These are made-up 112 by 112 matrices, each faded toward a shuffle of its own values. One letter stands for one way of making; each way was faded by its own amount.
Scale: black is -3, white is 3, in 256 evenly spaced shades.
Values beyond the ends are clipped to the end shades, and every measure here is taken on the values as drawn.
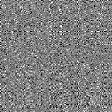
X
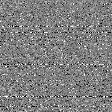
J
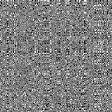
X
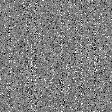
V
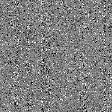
V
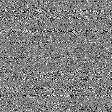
J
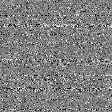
J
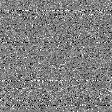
J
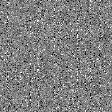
V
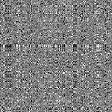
X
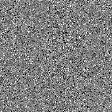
V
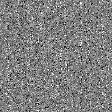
V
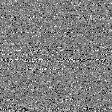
J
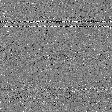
J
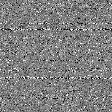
J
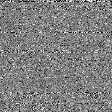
J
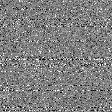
J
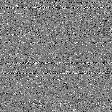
J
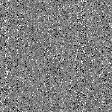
V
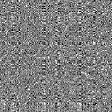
X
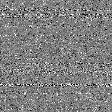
J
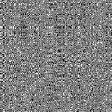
X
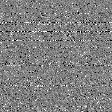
J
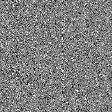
V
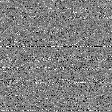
J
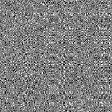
X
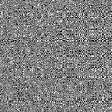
X
